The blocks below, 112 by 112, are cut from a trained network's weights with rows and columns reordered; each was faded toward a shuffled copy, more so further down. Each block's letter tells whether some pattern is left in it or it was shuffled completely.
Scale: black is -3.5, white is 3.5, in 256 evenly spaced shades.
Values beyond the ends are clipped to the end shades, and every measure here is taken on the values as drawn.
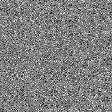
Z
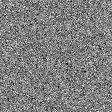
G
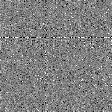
Z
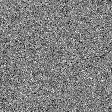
G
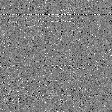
Z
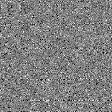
Z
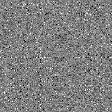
Z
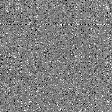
Z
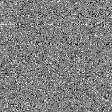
Z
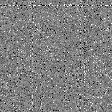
Z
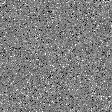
G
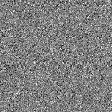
Z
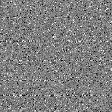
Z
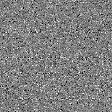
Z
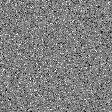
G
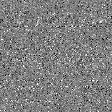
Z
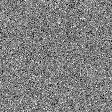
G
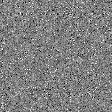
Z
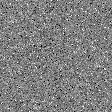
G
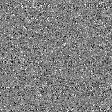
Z
